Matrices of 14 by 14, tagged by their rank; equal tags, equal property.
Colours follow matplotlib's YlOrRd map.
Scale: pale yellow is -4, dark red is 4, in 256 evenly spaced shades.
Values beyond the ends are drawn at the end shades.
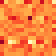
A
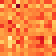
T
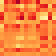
T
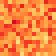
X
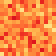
X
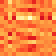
T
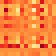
T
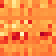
A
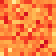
X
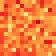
X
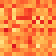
A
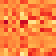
T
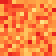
X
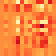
T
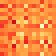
A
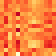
A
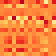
T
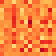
A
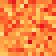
X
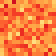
X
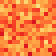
X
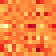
A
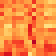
A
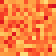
X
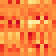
T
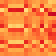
T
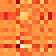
T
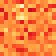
A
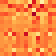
A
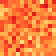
X
